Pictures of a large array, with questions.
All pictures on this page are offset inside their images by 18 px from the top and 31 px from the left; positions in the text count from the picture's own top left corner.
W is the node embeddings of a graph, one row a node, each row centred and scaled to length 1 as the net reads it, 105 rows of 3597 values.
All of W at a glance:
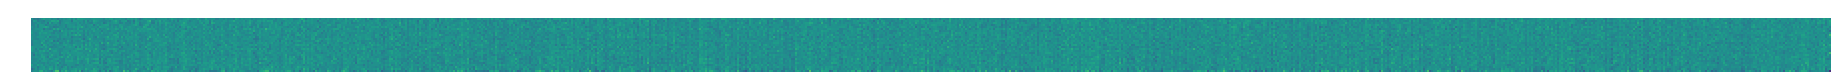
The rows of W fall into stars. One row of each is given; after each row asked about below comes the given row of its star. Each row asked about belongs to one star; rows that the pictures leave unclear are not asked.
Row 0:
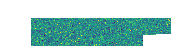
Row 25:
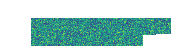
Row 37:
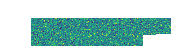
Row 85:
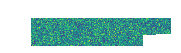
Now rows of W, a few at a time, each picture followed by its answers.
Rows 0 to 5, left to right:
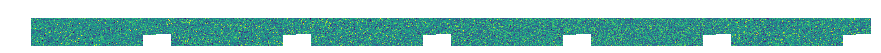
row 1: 25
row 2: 37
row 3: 0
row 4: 25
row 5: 37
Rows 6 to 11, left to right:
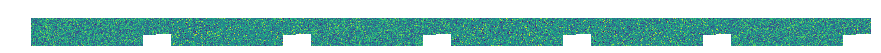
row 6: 85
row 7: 37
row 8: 25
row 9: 85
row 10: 37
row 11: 37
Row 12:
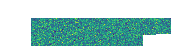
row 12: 37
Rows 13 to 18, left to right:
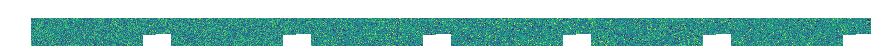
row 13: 85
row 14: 0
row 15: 85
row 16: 0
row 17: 25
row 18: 0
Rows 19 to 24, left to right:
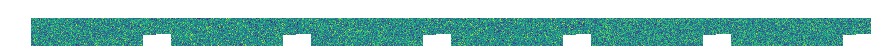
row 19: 0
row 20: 85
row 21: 0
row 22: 85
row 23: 85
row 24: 37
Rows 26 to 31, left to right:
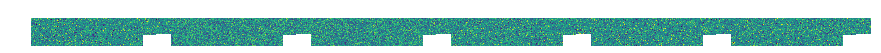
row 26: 0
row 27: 85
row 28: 85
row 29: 37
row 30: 0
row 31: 25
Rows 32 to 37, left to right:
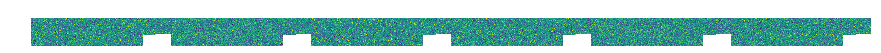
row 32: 37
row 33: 37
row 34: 0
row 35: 37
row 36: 85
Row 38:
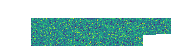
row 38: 85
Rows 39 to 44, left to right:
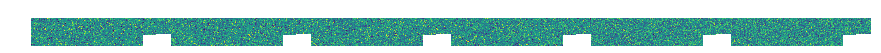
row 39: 0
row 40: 85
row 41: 37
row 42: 25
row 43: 0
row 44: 0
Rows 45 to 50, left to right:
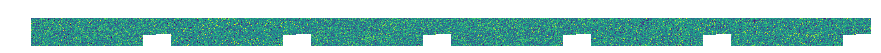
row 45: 25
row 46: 0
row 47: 37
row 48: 0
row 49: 85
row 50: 37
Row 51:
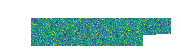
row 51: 85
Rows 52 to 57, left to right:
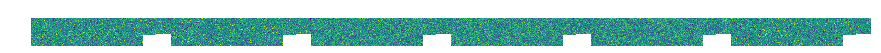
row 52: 37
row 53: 25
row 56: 85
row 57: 0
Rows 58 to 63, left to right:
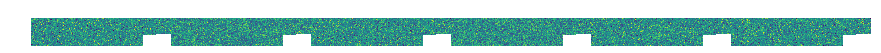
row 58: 0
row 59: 25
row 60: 25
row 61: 37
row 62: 25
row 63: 25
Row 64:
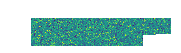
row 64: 37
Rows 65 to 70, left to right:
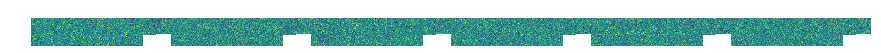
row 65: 85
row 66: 85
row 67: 0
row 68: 85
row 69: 37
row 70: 85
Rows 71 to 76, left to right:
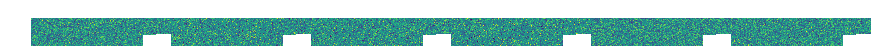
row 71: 0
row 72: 37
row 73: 85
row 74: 0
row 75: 25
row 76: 0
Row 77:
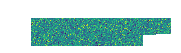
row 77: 25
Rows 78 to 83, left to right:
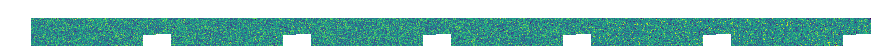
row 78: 25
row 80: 85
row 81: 85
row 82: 25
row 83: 25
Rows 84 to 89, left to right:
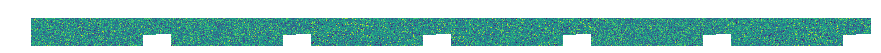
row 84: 0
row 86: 25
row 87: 25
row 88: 25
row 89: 85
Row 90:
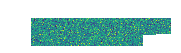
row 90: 85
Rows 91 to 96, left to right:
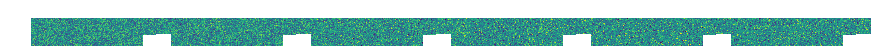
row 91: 25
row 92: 25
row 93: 0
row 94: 85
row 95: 0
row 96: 85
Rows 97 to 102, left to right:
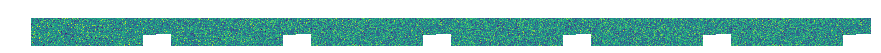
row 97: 25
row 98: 0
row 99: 37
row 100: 85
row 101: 85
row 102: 37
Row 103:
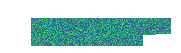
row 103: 37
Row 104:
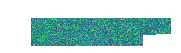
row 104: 85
